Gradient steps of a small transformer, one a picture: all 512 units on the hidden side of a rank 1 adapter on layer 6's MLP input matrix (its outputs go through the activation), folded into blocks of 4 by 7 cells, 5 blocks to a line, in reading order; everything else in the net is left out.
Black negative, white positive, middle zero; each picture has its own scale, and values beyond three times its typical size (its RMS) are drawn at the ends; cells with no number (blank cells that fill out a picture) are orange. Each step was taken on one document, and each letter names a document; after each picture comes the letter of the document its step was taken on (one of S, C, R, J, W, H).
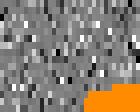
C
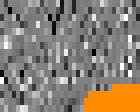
C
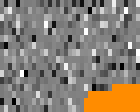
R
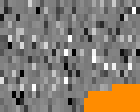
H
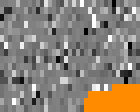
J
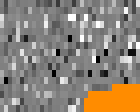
R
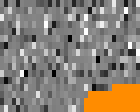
R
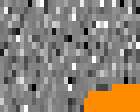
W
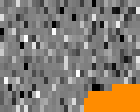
W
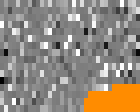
J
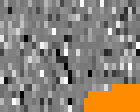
H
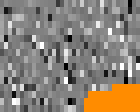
C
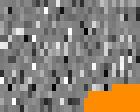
C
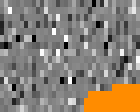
W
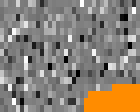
H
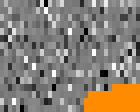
H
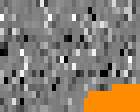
H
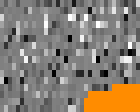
R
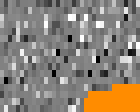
R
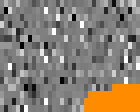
W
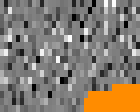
C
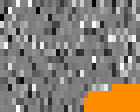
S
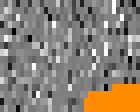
C
